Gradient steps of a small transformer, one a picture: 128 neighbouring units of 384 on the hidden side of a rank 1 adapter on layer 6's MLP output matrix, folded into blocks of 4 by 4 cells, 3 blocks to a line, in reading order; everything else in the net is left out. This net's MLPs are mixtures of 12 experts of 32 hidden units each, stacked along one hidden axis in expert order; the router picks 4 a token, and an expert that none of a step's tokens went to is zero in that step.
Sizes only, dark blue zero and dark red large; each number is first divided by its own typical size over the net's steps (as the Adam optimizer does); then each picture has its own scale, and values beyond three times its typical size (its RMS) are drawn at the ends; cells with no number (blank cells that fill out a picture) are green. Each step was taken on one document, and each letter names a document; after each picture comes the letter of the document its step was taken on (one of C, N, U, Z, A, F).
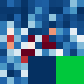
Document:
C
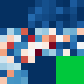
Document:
C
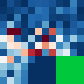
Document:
C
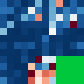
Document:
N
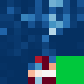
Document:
N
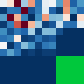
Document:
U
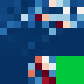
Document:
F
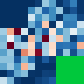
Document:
C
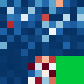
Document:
N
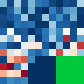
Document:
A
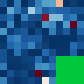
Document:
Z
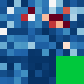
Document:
Z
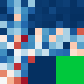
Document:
A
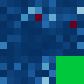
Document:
Z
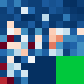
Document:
A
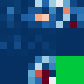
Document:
F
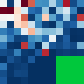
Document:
U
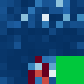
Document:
N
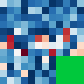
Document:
A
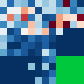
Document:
U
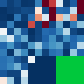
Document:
A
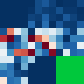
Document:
A
